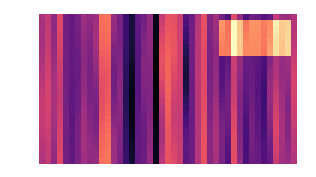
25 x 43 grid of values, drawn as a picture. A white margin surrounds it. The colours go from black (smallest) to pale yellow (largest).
Ninth with the highest average: top right. Odd patch: higher, in the top right. Grain: streaks running down.
